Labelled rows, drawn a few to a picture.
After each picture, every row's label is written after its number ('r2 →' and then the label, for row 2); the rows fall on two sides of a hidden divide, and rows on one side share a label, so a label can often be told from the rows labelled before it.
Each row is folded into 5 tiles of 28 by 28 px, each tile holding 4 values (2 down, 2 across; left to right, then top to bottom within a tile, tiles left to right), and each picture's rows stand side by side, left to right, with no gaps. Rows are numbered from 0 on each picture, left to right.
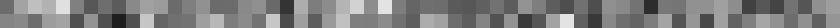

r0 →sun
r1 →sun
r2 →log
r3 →sun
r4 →sun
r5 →sun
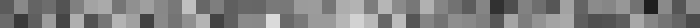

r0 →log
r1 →sun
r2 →log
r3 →sun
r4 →sun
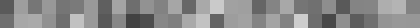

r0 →log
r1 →log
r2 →sun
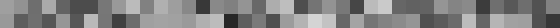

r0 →sun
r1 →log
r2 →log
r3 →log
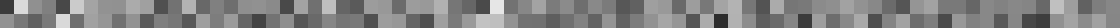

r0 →log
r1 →sun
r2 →log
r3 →log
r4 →log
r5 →log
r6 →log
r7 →log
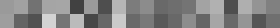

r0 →log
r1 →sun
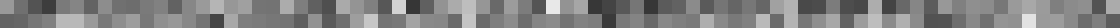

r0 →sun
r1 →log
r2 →sun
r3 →log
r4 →sun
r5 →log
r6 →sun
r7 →log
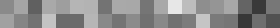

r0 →log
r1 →log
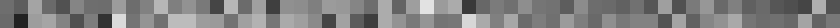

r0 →log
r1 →log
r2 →sun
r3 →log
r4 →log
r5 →sun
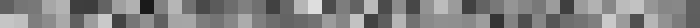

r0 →sun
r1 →log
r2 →log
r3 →log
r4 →log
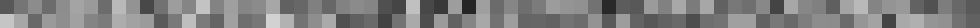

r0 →log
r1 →log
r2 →log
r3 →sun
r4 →sun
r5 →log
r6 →sun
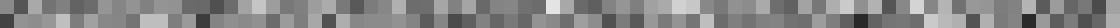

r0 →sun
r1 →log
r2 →sun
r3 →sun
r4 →sun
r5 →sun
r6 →log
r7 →sun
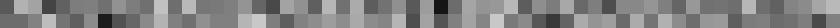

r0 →log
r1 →log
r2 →log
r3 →log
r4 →log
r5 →sun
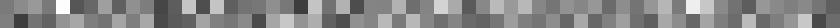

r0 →sun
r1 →sun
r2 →sun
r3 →log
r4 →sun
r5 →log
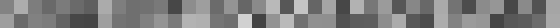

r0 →sun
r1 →sun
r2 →log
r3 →sun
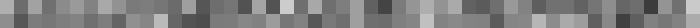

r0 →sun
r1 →sun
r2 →sun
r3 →log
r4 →sun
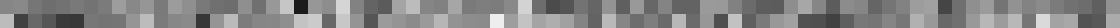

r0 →sun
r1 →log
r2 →sun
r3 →log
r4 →log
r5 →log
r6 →log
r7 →sun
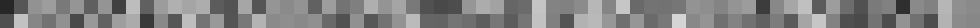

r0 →sun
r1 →log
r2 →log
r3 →sun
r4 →log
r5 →log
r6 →sun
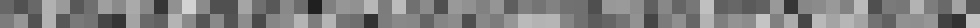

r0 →sun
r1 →sun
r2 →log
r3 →sun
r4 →sun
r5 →sun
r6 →sun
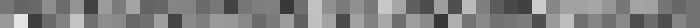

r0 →sun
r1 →sun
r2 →log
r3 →sun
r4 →log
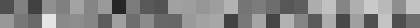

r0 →log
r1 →log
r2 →log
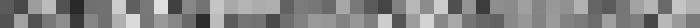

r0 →sun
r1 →log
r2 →sun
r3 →log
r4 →log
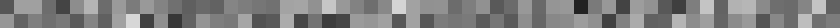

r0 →log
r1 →sun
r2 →sun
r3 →sun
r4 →sun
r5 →sun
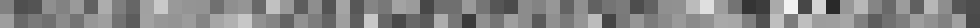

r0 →sun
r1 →log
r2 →sun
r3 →sun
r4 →sun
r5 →log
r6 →log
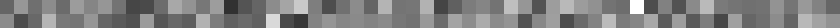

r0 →log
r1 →sun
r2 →log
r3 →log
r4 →log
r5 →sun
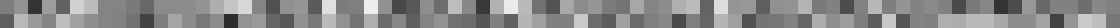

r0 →log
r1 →log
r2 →log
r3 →log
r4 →sun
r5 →log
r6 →log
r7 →sun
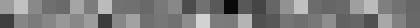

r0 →log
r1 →sun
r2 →log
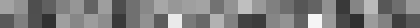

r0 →sun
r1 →log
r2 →log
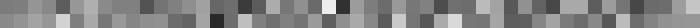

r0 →log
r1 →sun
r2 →log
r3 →sun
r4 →sun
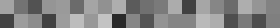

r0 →sun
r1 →sun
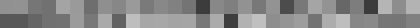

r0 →sun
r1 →log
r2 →sun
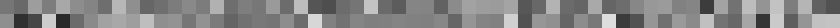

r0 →log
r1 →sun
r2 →log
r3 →log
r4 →log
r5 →log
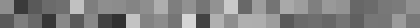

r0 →sun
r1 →log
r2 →sun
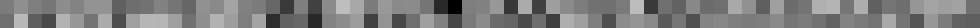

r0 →sun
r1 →log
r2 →sun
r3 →sun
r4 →sun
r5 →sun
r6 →log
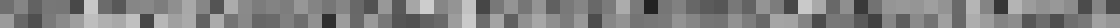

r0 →log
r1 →log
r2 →sun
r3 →log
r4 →sun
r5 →sun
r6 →sun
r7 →sun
